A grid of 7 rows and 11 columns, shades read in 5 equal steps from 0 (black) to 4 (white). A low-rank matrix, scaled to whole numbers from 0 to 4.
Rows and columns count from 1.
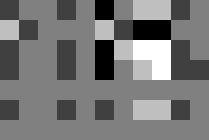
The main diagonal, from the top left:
1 1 2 1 2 1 2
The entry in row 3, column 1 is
1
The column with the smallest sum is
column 6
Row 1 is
1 2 2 1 2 0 2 3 3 1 2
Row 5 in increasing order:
2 2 2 2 2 2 2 2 2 2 2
